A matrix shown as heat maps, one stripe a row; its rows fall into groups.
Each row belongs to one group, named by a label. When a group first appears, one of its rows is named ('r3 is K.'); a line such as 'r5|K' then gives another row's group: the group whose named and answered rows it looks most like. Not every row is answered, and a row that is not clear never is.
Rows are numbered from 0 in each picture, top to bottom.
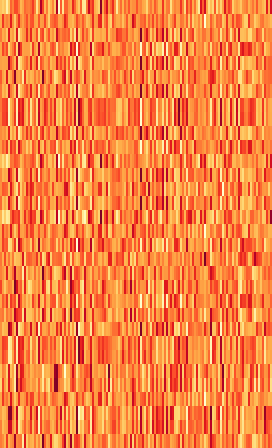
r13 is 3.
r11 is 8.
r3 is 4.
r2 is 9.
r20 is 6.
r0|8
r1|3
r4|9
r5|6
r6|9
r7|4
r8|4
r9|9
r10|4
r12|9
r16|3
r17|4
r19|6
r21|4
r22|6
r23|9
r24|4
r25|4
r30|9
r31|6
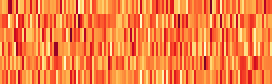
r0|9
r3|3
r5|4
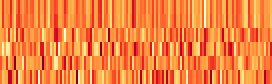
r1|3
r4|6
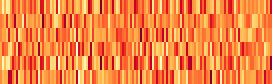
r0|8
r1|6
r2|9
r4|8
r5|9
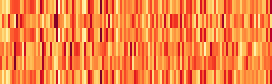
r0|8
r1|3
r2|8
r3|6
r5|8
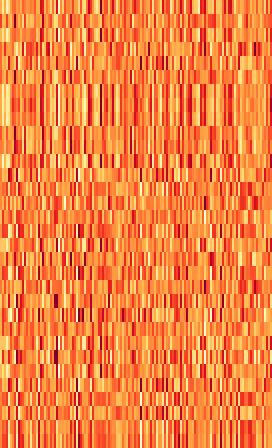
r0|8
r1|6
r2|8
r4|9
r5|6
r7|8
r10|6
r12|9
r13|4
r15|3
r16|4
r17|8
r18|6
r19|4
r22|4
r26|8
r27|9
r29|9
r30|4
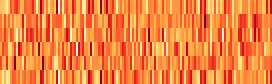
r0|8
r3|4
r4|6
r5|8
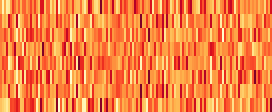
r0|8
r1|9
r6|9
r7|8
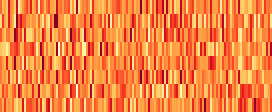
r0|9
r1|3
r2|6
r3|8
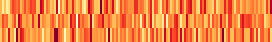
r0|8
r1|4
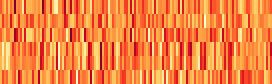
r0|6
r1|3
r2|6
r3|8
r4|8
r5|4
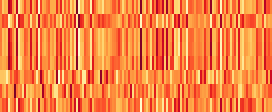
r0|9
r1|4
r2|9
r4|9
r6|6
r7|4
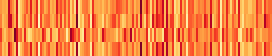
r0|9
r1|9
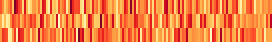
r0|6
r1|8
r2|4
